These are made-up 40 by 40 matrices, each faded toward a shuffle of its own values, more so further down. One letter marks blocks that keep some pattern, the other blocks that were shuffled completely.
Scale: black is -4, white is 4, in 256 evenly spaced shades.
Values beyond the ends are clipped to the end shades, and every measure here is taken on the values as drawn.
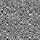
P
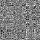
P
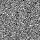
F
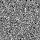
F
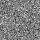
F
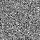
F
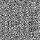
P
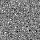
F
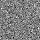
F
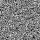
F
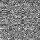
P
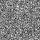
F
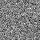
F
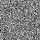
F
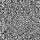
P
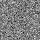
F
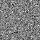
F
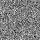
F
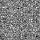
P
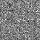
P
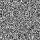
P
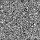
F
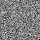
F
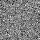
F
